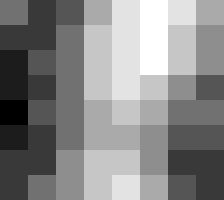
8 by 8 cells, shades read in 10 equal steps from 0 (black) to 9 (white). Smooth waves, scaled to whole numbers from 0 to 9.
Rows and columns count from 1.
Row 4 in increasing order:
1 2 3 4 5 7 7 8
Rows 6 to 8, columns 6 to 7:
5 3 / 5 2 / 6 3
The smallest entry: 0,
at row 5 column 1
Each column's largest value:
4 4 5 7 8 9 8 6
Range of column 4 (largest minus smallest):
1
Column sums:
13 20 33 53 60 56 39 30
